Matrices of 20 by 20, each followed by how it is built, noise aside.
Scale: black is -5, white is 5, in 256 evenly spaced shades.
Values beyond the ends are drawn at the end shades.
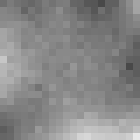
smooth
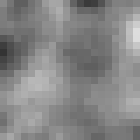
smooth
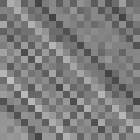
Toeplitz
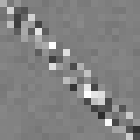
banded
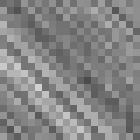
Toeplitz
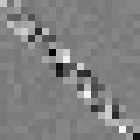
banded
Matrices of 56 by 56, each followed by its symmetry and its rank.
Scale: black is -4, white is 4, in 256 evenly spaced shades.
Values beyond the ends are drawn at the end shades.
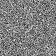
symmetric, full rank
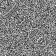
symmetric, full rank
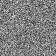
neither, full rank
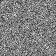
symmetric, full rank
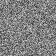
neither, full rank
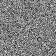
symmetric, full rank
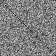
symmetric, full rank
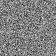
neither, full rank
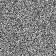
neither, full rank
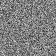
neither, full rank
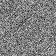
symmetric, full rank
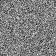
symmetric, full rank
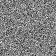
neither, full rank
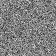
neither, full rank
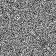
symmetric, full rank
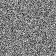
neither, full rank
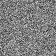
neither, full rank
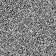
symmetric, full rank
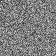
symmetric, full rank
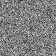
neither, full rank
